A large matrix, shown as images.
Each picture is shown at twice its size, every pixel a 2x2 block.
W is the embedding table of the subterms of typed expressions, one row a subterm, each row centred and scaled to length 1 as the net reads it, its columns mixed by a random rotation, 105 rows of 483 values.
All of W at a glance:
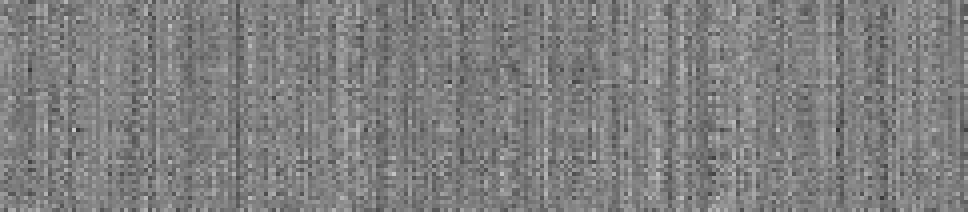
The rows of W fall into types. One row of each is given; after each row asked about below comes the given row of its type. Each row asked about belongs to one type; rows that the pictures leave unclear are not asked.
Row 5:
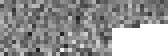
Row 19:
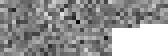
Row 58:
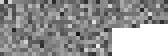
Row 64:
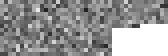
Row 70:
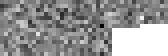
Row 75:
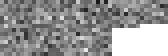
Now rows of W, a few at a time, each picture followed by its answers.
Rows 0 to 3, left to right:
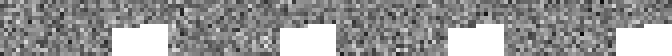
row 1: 58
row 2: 5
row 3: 75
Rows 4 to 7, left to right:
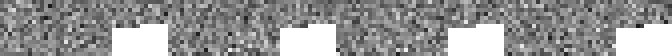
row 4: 70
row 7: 5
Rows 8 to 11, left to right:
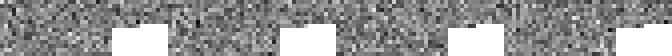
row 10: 64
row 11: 58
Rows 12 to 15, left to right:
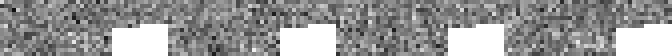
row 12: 19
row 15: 5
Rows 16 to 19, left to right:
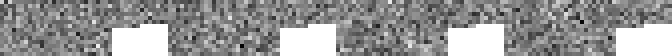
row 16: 58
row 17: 75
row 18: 19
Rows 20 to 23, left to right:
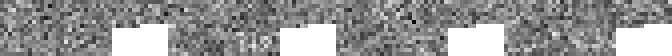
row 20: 70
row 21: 19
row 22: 19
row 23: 5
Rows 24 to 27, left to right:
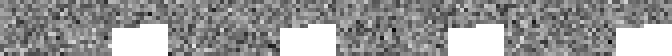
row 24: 5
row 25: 64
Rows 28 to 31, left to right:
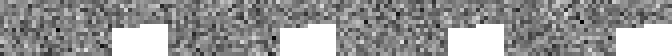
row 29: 19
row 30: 70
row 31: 19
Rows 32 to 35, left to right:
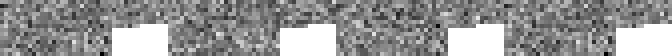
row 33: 5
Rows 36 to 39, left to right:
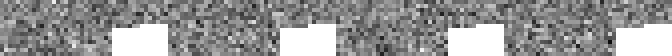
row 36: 19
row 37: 70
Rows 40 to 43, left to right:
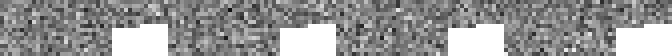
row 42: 64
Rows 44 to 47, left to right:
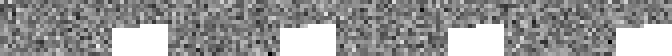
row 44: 58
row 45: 19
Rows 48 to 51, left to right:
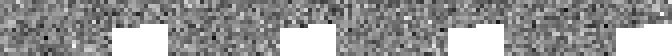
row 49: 5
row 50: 58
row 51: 70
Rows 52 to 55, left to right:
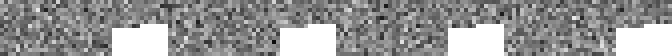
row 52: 64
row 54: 70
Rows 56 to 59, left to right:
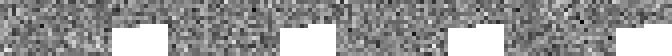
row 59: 19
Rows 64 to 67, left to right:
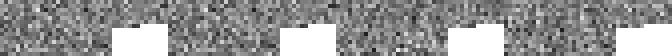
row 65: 64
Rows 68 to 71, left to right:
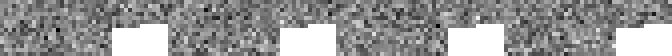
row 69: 5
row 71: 5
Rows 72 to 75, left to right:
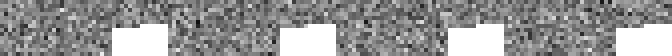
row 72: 64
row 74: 70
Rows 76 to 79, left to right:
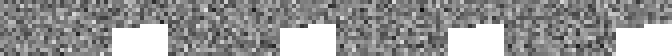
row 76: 75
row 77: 64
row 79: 70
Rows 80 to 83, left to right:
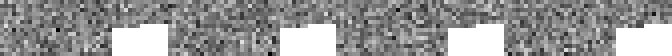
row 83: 5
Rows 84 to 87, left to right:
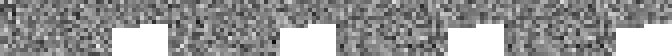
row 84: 58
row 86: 70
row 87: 70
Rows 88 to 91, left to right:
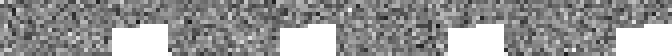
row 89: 75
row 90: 70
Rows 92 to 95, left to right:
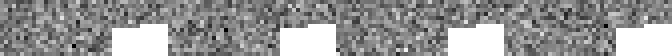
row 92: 75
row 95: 70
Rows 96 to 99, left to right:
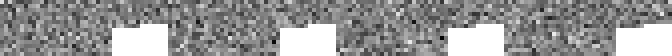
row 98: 19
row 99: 70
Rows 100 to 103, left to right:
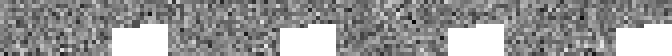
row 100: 5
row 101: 58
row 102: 19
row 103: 5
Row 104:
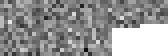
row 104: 5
